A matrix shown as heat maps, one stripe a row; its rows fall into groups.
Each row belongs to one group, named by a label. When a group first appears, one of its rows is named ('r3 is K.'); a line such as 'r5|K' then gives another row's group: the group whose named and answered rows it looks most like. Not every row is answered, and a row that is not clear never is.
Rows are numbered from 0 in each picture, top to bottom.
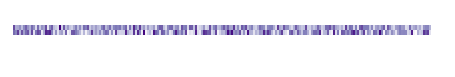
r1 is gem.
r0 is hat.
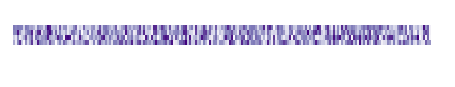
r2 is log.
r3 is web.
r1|gem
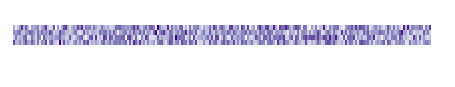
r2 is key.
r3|hat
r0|web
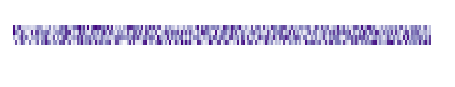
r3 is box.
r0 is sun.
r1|log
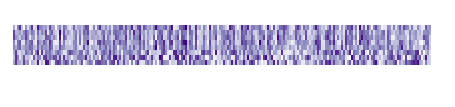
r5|log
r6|box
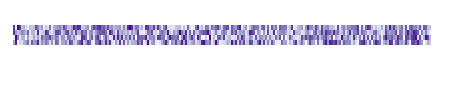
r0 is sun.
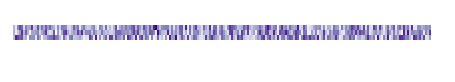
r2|key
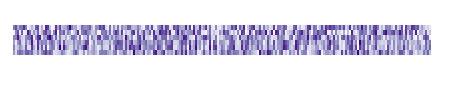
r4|web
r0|log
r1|box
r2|gem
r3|web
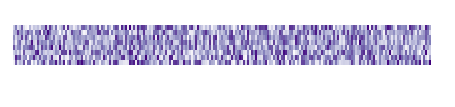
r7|box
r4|hat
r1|gem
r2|web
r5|sun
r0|box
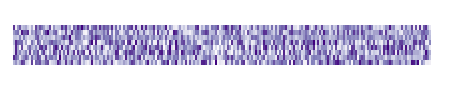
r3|key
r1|gem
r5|box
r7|log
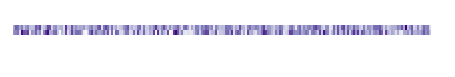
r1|gem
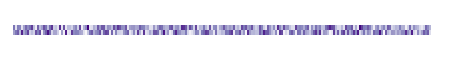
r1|gem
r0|hat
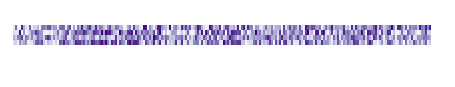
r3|sun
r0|box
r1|sun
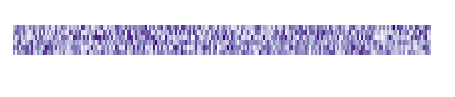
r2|sun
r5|hat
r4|gem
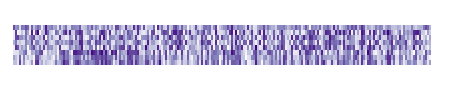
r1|log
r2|key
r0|gem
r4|key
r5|sun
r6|sun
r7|sun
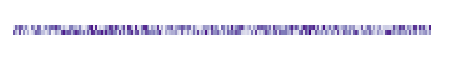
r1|sun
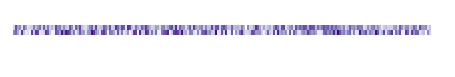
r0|key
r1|log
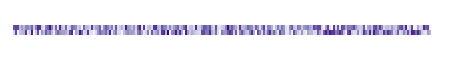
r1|log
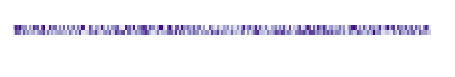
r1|key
